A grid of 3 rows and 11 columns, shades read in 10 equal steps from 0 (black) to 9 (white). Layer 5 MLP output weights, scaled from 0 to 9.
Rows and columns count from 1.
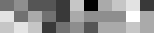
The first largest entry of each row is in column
10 10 2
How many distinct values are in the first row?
8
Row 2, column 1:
8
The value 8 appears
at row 1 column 10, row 2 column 1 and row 3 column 2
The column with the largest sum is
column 10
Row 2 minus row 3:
1 -4 -1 2 -2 1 2 -1 -1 2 0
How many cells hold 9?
1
